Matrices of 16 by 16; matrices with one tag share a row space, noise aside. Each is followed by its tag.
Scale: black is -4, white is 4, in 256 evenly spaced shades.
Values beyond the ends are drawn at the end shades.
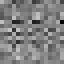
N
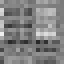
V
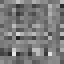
N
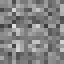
N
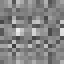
N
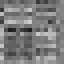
V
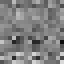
N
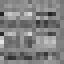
V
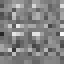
N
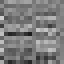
V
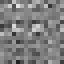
N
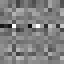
N
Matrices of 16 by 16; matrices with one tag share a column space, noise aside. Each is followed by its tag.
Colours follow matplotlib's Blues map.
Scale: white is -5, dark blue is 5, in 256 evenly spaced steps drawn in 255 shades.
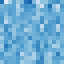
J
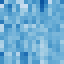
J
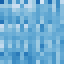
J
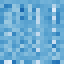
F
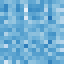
F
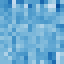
J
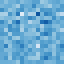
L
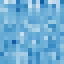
J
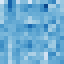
J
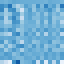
F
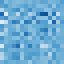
L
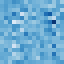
L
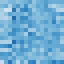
F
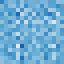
L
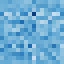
L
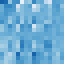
J
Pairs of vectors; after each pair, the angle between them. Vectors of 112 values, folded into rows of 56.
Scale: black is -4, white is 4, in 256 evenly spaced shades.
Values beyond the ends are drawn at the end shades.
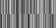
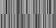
partly aligned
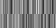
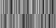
nearly parallel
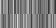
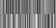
orthogonal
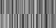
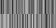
nearly parallel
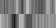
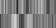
nearly opposite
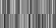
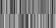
nearly opposite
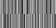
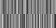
nearly parallel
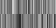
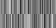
orthogonal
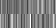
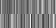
nearly parallel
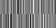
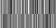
orthogonal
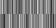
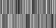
partly aligned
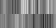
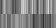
nearly parallel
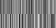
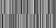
partly opposed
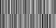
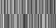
partly opposed
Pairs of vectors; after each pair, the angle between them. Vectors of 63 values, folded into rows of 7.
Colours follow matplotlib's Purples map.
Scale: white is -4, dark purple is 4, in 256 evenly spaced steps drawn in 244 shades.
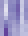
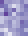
partly opposed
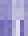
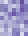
partly opposed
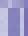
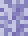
orthogonal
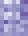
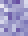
partly opposed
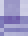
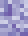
orthogonal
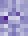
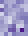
orthogonal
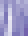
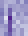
nearly opposite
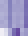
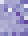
orthogonal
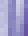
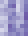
nearly parallel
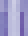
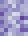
partly aligned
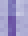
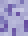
orthogonal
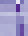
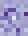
orthogonal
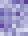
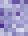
nearly parallel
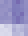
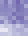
nearly parallel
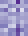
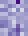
nearly parallel
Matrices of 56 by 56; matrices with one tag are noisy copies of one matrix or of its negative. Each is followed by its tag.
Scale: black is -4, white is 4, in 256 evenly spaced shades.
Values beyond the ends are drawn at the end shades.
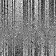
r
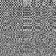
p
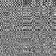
p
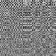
p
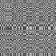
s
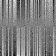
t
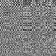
p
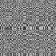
s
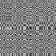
s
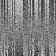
r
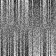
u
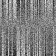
t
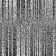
t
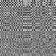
p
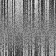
r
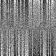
u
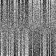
u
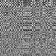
p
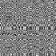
s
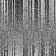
r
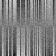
t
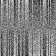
u
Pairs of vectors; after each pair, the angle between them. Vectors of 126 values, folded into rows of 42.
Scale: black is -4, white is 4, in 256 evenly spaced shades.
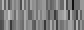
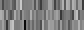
partly opposed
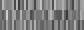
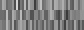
nearly parallel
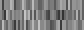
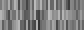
partly opposed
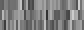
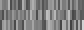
partly opposed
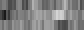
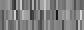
orthogonal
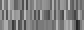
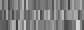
nearly opposite
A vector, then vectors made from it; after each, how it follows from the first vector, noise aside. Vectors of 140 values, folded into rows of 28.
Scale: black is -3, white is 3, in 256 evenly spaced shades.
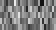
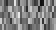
copied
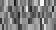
negated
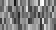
negated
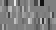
partly zeroed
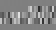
partly zeroed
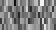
negated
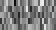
negated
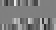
partly zeroed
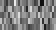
copied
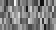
copied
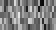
copied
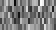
negated
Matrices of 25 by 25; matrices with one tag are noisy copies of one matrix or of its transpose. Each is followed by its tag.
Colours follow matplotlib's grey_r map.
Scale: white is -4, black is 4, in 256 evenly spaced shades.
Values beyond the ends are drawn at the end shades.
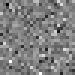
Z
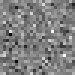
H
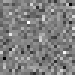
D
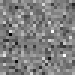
H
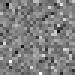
Z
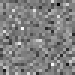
D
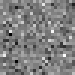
H
